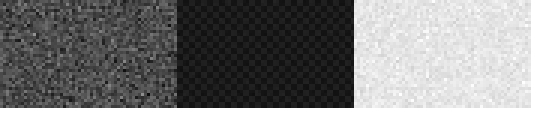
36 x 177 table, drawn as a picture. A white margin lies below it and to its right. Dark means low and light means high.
It is made of 1 by 3 panels. Panel 1,1: low, fine-grained. Panel 1,2: very low, checkered, faint in contrast. Panel 1,3: very high, fine-grained, faint in contrast.
